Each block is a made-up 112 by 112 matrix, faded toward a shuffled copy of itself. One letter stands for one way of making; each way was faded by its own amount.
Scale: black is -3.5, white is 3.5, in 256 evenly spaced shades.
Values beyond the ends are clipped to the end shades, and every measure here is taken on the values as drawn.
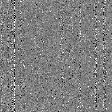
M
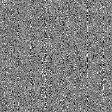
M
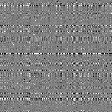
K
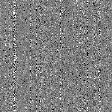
M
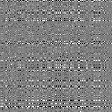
K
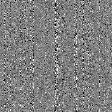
M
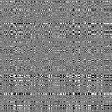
K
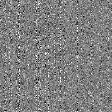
M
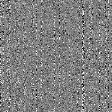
M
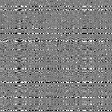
K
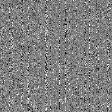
M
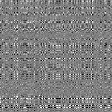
K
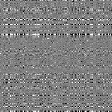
K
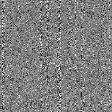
M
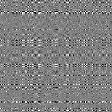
K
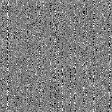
M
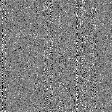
M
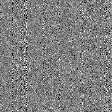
M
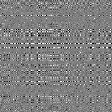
K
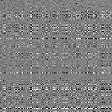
K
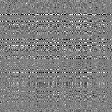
K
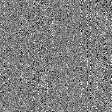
M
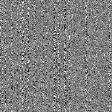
M
